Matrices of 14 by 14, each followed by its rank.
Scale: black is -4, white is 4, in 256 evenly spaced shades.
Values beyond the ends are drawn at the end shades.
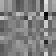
two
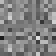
three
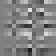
two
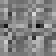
two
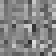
three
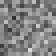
full rank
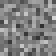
full rank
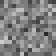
full rank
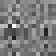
three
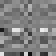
two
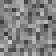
full rank
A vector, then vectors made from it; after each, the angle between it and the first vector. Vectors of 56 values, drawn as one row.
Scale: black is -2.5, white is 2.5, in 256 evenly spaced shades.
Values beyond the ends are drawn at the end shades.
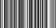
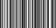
orthogonal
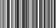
partly opposed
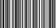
partly opposed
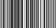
orthogonal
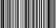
nearly opposite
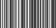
partly aligned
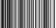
orthogonal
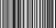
orthogonal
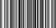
partly aligned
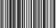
orthogonal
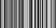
nearly parallel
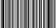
nearly opposite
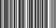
nearly parallel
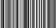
nearly opposite
